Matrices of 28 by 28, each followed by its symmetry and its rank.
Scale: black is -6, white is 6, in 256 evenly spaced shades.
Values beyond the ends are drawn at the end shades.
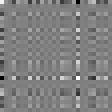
symmetric, rank one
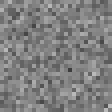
symmetric, full rank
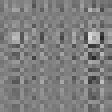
neither, rank two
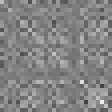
symmetric, rank five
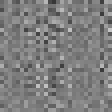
neither, rank three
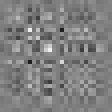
symmetric, rank two
